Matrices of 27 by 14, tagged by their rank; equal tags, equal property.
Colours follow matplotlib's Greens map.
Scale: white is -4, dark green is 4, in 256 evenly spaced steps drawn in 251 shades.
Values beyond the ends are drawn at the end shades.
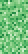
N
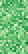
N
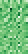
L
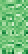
L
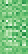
L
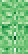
L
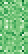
L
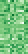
L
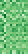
L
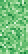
N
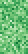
N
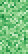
N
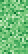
N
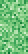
N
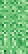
L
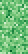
N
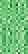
L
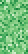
N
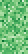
N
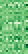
L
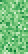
N
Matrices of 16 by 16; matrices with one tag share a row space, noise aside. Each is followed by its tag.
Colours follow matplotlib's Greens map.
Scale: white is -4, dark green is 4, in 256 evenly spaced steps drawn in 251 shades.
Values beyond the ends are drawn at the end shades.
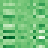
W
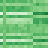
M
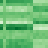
M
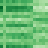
M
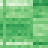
M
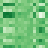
W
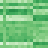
M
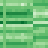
M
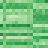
M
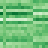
M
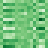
W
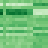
M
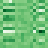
W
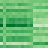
M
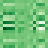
W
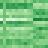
M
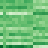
M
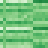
M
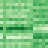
M
